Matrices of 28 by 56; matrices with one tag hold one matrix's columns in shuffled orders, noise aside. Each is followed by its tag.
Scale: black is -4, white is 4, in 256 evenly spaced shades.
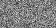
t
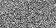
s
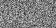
t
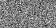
t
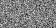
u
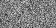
u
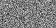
s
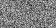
u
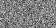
u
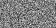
s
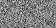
u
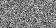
u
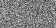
t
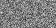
s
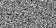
s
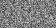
t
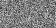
t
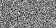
s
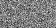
u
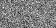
u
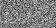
t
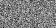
u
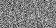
t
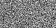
s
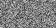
s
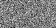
u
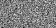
u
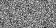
u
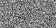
s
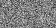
t
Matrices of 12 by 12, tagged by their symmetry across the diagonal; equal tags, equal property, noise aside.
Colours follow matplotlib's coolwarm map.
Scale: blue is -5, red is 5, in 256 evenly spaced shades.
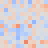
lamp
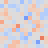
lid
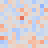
lamp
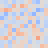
lamp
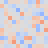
lid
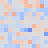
lamp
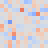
lid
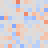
lid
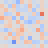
lid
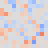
lid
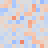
lamp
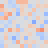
lamp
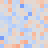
lamp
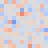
lid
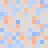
lamp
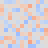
lid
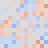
lid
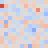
lamp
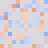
lid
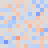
lamp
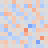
lid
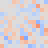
lid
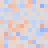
lamp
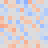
lid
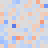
lamp
